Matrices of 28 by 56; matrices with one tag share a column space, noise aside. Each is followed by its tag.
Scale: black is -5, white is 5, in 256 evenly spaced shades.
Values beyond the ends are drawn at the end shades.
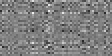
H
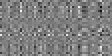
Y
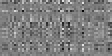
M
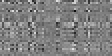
M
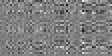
H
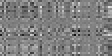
Y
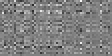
H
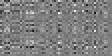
H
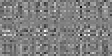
Y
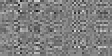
H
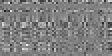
M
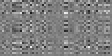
H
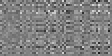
H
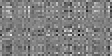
Y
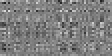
M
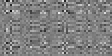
H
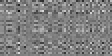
H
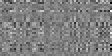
M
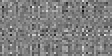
Y
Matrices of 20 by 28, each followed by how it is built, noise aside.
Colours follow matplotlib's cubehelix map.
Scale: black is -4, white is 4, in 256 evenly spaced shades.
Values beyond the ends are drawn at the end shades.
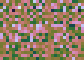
low rank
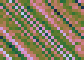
Toeplitz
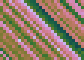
Toeplitz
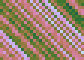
Toeplitz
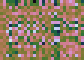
low rank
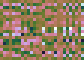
low rank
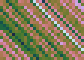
Toeplitz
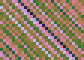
Toeplitz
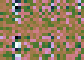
low rank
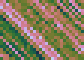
Toeplitz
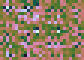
low rank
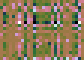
low rank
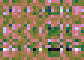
low rank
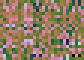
low rank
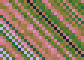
Toeplitz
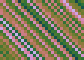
Toeplitz
